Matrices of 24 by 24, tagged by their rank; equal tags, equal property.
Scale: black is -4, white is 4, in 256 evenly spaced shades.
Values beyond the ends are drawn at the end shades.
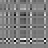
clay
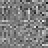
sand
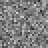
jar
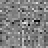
sand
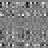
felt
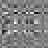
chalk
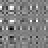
chalk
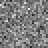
jar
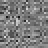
sand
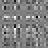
chalk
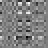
chalk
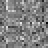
sand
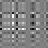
clay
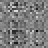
felt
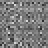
sand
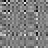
chalk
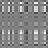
clay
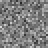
jar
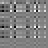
clay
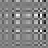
clay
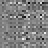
felt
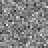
jar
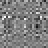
felt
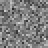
jar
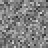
jar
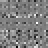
felt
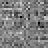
sand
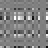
clay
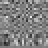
felt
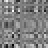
chalk
